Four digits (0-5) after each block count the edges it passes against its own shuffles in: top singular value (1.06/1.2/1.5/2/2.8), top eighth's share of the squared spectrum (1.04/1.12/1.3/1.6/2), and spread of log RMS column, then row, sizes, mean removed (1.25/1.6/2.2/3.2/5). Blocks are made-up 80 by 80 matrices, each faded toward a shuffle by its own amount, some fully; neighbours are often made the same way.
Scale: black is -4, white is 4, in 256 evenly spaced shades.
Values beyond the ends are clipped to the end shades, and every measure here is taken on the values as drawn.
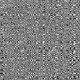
5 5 3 3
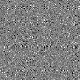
4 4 2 2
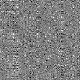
4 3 2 2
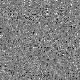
3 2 0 1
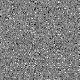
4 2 1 1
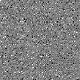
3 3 1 1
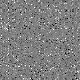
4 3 1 1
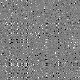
4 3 2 2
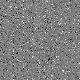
1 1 1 0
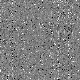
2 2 2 0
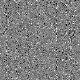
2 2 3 0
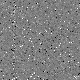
1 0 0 0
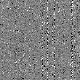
2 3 3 0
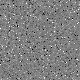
0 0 0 0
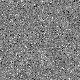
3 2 0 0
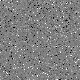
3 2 1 0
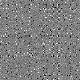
4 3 2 2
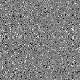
4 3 1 1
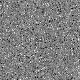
2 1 0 0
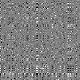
5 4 3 3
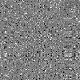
4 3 1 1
